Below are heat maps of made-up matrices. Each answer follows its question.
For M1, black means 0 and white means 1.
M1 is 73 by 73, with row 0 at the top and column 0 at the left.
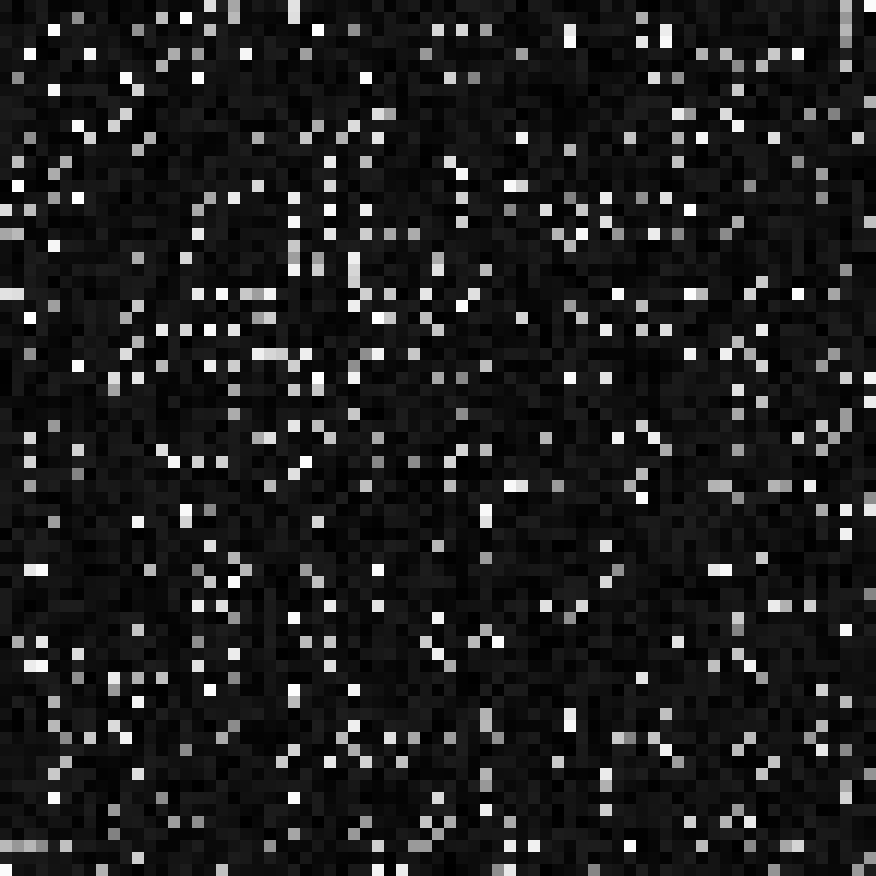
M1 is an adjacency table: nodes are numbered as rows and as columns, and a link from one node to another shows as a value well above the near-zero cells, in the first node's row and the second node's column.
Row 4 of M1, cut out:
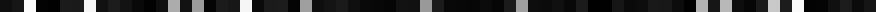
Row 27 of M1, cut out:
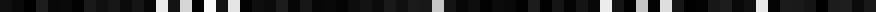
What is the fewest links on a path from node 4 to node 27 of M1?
3
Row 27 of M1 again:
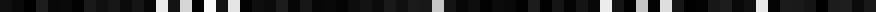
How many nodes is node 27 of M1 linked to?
9
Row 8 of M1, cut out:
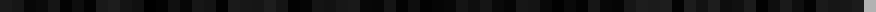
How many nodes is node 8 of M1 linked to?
1
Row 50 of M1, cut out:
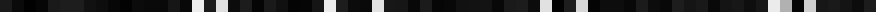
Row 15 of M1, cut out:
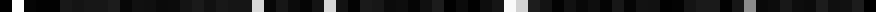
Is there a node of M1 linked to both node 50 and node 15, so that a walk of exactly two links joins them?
yes
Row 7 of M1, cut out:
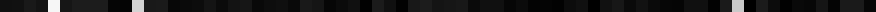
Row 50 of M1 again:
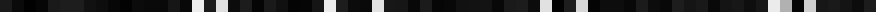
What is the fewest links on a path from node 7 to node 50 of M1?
3
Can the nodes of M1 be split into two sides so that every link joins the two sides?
yes
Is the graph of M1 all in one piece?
yes
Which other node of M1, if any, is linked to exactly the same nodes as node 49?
node 8
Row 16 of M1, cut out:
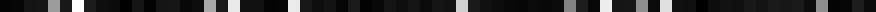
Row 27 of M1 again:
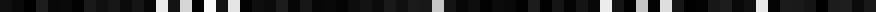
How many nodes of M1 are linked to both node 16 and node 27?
5
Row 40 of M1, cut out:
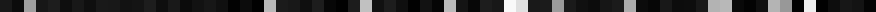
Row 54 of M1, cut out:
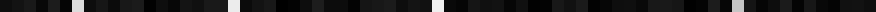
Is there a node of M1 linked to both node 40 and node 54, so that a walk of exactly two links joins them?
no
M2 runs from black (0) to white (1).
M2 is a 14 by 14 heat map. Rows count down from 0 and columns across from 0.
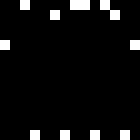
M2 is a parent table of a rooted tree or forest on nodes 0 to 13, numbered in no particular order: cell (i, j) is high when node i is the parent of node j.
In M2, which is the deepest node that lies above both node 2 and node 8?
0
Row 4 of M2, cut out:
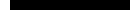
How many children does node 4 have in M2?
2
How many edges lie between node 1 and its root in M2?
0
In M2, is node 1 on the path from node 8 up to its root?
no
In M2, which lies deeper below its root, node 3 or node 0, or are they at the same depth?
node 3
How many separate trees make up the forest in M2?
2
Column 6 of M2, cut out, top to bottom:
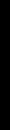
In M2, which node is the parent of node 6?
13
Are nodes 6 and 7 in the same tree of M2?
yes
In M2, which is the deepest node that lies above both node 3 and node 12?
13
